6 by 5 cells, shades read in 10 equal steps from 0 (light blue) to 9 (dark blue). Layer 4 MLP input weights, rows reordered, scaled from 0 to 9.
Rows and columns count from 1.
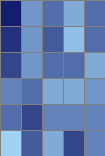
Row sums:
24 23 22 16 24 19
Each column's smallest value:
0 3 2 1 2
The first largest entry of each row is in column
1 1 1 2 2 4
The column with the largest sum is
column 1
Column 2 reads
3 3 3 5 7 6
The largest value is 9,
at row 1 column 1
